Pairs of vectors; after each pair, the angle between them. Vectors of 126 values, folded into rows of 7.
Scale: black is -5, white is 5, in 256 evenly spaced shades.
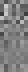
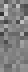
nearly parallel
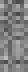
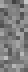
partly aligned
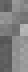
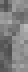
nearly parallel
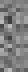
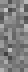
partly opposed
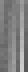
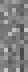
partly opposed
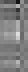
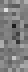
partly opposed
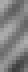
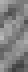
nearly parallel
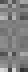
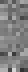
nearly parallel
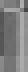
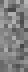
partly opposed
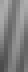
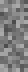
orthogonal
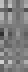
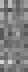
nearly parallel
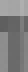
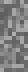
orthogonal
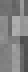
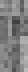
nearly opposite
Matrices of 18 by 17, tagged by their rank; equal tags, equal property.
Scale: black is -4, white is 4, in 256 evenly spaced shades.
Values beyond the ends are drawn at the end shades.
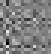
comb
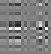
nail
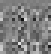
comb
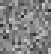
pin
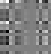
nail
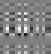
nail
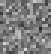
pin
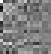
comb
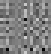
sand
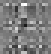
comb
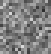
pin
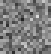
pin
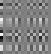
nail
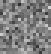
pin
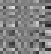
sand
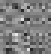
comb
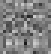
comb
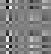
nail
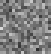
pin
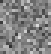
pin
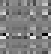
sand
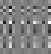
nail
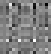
sand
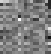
comb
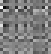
sand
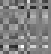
sand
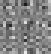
comb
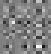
sand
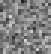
pin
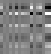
nail
